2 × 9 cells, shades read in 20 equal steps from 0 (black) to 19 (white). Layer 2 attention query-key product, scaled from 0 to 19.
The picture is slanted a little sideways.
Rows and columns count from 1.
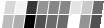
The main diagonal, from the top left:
16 13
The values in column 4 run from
6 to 11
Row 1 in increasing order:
4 8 10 10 11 15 16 17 18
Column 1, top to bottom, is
16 14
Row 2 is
14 13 0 6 8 8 19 11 6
